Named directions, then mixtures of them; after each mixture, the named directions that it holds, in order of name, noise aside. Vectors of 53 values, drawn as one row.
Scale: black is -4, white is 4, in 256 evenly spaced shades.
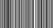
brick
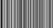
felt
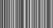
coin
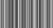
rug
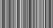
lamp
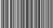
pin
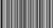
felt, rug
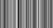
rug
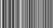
felt, lamp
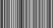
coin, felt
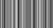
lamp, rug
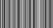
lamp, pin, rug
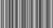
rug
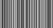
coin, lamp, pin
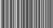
lamp, pin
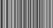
felt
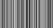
coin, lamp, pin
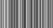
brick, coin, rug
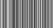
brick, felt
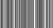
brick, felt, rug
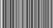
felt, pin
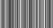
lamp, rug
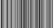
felt, pin, rug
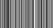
brick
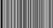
felt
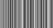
brick, coin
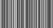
coin, lamp, pin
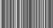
lamp, pin
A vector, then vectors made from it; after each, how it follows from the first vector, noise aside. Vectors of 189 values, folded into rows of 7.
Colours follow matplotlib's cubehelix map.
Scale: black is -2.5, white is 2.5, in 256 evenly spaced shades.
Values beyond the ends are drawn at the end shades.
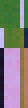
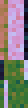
reversed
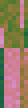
shrunk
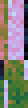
reversed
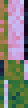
reversed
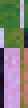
copied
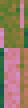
shrunk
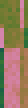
shrunk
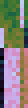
copied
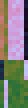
reversed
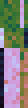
copied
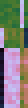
copied
